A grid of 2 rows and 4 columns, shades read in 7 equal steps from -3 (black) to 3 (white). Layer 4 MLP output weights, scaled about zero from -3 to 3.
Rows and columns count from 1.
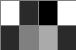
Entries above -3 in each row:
3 4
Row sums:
1 -3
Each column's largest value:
3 0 1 3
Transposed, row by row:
3 -2 / -2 0 / -3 1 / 3 -2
